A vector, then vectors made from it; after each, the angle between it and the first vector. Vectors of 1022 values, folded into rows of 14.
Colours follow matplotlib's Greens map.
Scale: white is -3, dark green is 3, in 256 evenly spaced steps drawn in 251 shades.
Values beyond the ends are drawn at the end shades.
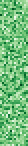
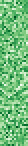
nearly opposite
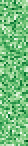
nearly parallel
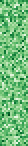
orthogonal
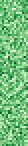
nearly opposite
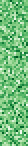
partly aligned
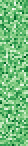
nearly opposite
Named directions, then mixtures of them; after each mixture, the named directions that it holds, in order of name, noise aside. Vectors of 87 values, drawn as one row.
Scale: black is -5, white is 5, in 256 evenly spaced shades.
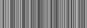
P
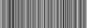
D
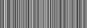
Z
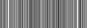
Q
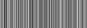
Z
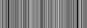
Q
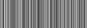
P, Z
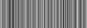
D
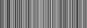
P, Z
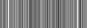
Q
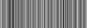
D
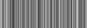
D, P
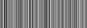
P, Z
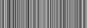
D, Z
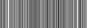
Q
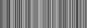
P, Z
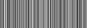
Z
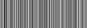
Z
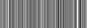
D, Q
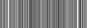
Q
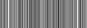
Q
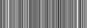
Q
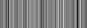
D, Q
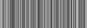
D, P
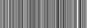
D, Q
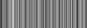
D, P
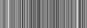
P, Q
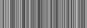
P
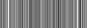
Q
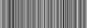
D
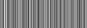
P, Z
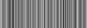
D
